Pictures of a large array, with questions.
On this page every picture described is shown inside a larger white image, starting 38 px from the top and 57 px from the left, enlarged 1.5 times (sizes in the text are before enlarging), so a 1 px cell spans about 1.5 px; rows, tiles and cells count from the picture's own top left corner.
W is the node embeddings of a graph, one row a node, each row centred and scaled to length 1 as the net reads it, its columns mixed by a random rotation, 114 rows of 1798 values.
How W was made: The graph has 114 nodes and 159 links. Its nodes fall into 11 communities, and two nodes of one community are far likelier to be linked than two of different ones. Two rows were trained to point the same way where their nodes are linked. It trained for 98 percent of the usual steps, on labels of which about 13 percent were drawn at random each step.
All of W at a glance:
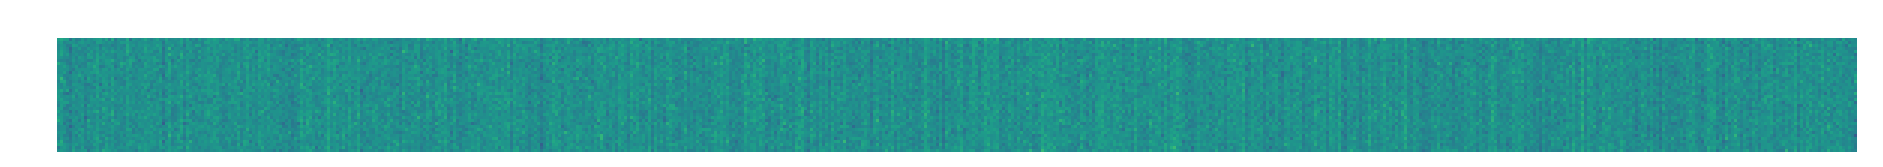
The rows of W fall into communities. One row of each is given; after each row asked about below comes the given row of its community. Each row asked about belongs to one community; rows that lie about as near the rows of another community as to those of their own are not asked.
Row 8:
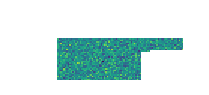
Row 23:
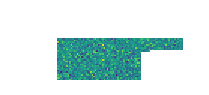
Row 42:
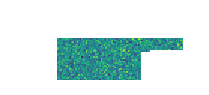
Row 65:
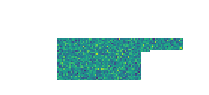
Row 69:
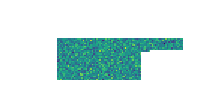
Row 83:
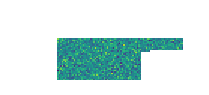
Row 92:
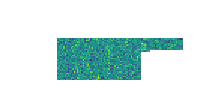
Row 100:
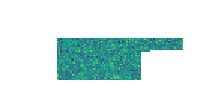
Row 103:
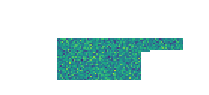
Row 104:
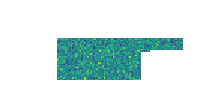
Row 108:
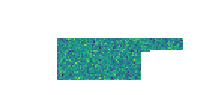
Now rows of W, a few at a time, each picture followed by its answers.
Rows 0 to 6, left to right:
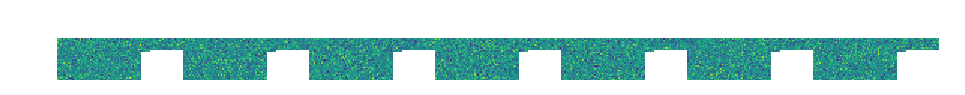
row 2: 8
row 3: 83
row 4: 103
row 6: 8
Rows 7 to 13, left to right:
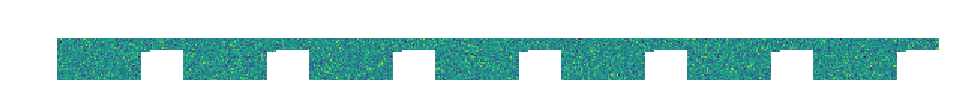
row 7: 100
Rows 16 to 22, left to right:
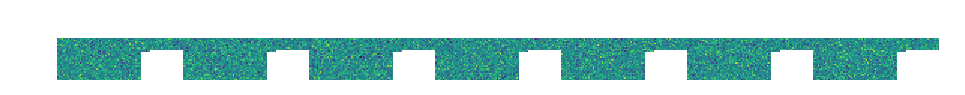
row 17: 103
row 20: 92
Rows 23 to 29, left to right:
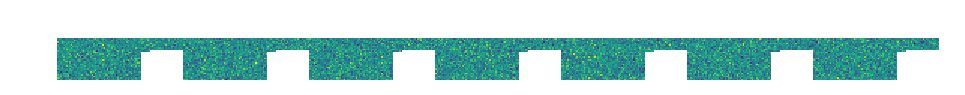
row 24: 92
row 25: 92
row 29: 100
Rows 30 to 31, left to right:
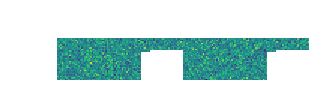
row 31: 8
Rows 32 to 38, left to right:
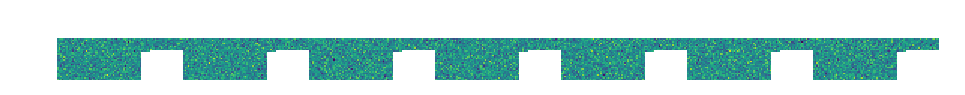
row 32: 103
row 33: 100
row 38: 83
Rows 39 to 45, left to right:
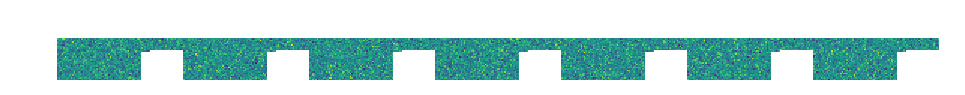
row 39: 42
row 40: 104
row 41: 92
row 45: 69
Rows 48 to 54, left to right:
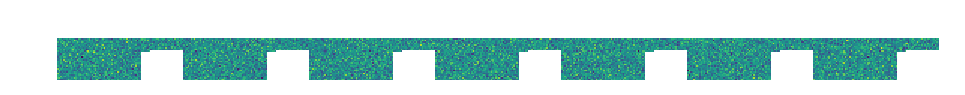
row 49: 100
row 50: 83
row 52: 103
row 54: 69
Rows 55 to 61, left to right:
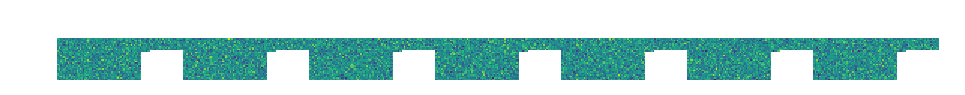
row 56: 103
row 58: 65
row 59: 83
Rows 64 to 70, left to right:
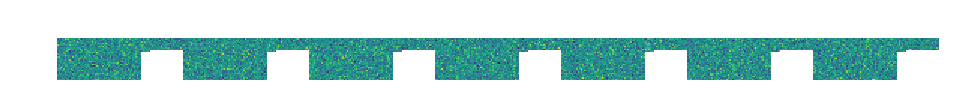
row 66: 8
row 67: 104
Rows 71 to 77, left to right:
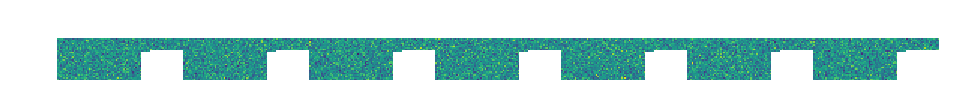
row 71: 103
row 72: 83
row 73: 83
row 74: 100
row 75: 23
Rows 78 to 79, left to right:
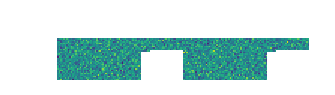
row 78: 69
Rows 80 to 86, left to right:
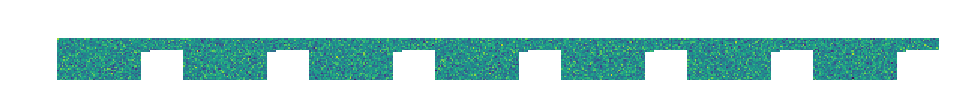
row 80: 83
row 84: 103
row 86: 65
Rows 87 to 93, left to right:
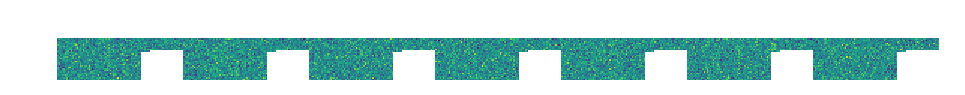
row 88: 108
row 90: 69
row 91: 8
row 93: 100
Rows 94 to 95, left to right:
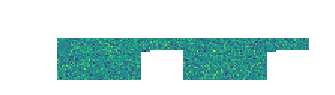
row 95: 92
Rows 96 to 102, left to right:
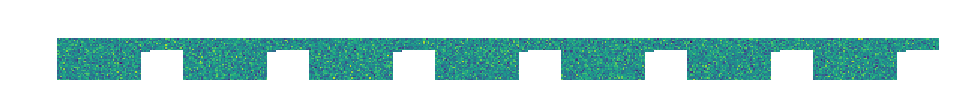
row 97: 42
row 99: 104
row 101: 92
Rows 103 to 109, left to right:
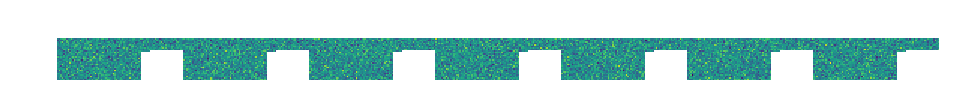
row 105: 104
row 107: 104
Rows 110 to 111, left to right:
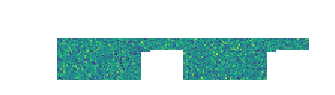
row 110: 92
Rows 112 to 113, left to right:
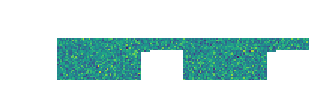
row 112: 65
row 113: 69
